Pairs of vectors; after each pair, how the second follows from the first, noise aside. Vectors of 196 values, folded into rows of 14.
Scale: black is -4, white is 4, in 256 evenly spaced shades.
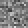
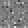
partly zeroed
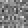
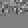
partly zeroed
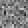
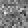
sign-scrambled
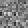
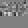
partly zeroed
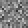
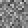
wrapped around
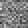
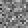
sign-scrambled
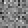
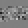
partly zeroed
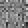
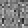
wrapped around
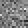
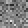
wrapped around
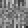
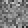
sign-scrambled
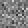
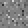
partly zeroed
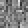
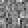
wrapped around
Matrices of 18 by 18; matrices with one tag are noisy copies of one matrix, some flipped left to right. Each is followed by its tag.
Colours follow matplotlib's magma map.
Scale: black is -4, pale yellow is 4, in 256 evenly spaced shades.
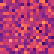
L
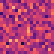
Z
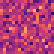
Z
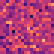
L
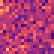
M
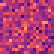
L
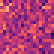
M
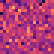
Z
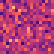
Z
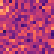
M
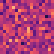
Z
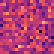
L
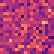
L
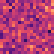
M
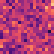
M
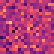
L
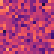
M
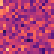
M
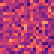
L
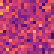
M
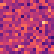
L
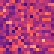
L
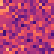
M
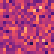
Z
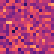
L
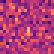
Z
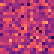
L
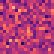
Z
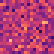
L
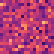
L
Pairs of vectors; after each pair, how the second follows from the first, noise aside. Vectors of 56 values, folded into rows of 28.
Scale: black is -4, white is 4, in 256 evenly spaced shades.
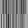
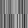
wrapped around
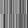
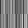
wrapped around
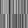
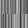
wrapped around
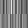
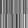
wrapped around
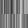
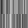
wrapped around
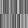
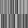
wrapped around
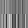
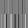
partly zeroed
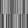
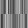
wrapped around
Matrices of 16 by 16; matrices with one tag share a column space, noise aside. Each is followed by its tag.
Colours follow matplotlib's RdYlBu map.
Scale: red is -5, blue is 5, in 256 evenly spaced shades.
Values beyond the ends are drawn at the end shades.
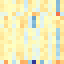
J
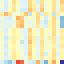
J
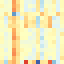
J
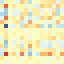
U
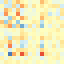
U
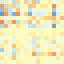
U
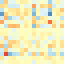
U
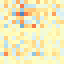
U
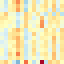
J
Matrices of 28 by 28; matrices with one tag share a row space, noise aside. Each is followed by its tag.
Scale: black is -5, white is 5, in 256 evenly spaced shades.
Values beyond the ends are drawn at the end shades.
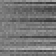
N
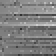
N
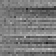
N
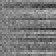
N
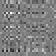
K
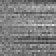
N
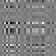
K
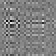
K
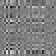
K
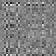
K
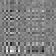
K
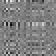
K
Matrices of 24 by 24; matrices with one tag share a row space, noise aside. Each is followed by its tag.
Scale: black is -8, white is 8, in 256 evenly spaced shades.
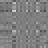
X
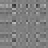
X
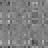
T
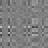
T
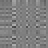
X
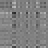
X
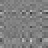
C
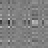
T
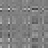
T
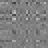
X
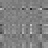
C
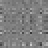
C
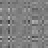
T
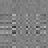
X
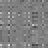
T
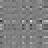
C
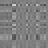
X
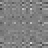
C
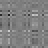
T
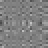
C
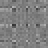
X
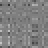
T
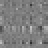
C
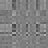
X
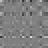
C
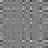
C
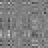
T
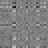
X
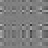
C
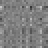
C
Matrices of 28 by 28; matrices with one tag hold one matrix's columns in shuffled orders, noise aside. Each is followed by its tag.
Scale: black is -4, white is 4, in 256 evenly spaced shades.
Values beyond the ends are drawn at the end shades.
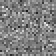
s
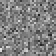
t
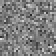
t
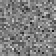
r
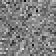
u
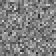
r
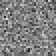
r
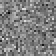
t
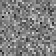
r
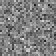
t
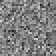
t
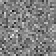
s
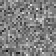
r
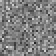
t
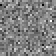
t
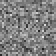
s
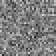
u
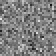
t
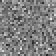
u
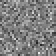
u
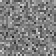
u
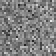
t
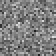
s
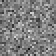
s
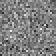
s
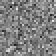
t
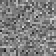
r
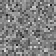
t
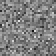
s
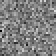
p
